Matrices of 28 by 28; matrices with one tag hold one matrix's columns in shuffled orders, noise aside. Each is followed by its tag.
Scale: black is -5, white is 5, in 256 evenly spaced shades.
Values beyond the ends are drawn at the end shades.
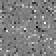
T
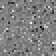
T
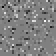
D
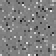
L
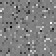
T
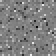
L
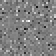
D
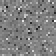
D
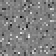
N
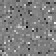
T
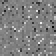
T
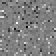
T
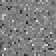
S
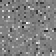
T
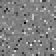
S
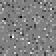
N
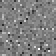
S
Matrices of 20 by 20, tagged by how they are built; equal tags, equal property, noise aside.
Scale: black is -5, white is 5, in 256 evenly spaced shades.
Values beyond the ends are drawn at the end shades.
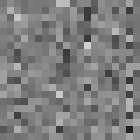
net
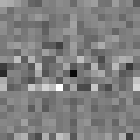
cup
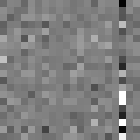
net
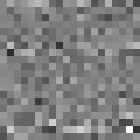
cup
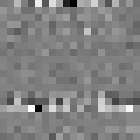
cup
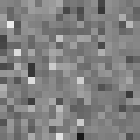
net
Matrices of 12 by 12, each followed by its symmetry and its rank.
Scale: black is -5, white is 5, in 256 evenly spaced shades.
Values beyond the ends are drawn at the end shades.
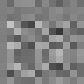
neither, rank two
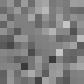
antisymmetric, full rank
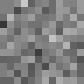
antisymmetric, full rank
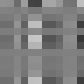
neither, rank one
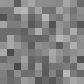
neither, full rank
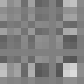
symmetric, rank one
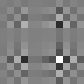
symmetric, rank one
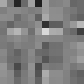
neither, rank two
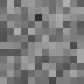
neither, full rank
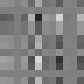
neither, rank one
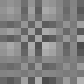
symmetric, rank one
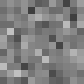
antisymmetric, full rank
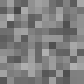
antisymmetric, full rank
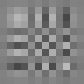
symmetric, rank one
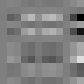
neither, rank one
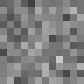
neither, full rank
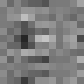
neither, rank two
